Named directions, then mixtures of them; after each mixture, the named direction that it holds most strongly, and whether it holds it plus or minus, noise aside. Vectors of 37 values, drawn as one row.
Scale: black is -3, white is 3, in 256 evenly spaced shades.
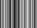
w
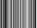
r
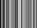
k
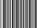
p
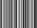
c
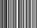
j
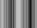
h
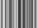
k, minus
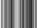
h, plus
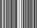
c, plus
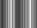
h, minus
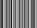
p, minus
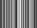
c, plus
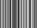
w, plus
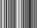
h, plus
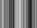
h, plus
